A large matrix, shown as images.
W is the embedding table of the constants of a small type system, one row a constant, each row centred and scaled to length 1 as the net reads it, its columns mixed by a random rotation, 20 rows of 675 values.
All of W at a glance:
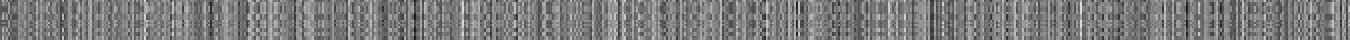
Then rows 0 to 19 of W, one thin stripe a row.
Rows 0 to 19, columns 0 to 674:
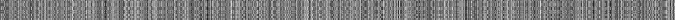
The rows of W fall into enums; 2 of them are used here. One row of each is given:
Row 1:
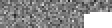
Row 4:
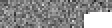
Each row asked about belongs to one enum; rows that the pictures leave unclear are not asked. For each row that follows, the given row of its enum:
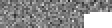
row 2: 1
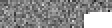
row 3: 4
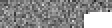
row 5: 4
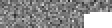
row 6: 1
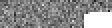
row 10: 4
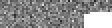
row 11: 1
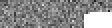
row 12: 4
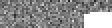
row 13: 1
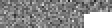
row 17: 1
